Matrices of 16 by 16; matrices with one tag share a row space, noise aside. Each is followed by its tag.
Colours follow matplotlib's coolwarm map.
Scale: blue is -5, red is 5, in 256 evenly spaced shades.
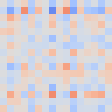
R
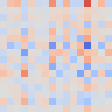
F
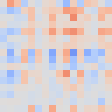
R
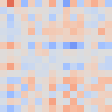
R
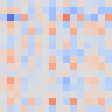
R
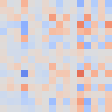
F
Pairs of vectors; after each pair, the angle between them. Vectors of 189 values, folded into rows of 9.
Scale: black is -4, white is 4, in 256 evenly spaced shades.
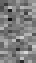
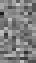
partly opposed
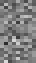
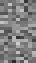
partly aligned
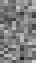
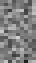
orthogonal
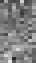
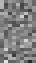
orthogonal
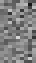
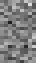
partly opposed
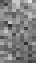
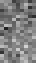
partly opposed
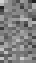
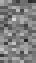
partly aligned
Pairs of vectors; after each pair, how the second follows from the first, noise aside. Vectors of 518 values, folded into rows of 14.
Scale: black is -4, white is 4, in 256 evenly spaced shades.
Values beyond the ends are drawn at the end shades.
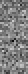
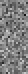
shuffled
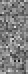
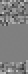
partly zeroed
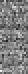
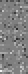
partly zeroed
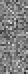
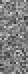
shuffled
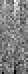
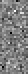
shuffled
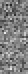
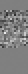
partly zeroed
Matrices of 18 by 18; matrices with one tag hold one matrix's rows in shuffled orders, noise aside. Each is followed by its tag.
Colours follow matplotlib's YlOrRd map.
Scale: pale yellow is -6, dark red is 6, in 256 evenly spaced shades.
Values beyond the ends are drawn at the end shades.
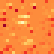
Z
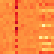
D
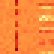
D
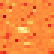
Z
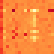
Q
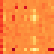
Q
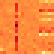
D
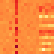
D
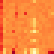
Q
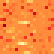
Z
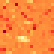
Z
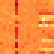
D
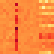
D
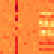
D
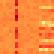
D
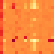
Q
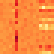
D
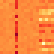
D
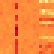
D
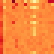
Q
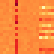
D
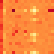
Q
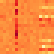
D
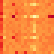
Q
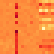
D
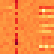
D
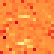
Z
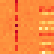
D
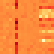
D
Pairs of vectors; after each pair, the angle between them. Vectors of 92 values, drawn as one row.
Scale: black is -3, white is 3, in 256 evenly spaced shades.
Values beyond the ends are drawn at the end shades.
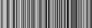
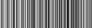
nearly parallel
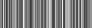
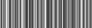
orthogonal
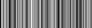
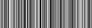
partly opposed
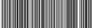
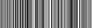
partly aligned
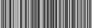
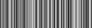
partly opposed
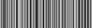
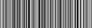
partly opposed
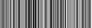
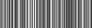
nearly opposite
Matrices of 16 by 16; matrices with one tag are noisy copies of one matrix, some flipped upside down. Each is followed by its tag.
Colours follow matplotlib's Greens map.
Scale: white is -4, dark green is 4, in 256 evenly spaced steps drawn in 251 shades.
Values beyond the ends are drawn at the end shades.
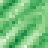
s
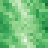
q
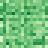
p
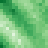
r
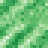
s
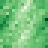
q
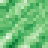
s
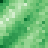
r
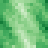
q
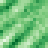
s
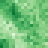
r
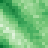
r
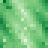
q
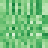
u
